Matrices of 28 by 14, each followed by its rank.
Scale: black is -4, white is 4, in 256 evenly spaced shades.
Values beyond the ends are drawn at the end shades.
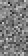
full rank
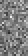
full rank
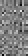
three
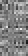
three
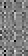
three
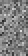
full rank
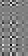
one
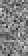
full rank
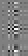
one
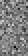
full rank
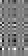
one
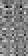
three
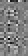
three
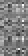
three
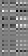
one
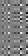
one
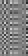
one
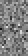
full rank
